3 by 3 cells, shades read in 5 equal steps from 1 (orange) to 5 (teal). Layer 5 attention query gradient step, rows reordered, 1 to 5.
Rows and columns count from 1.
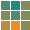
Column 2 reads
5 4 1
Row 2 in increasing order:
3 3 4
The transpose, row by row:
4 3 2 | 5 4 1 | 3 3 3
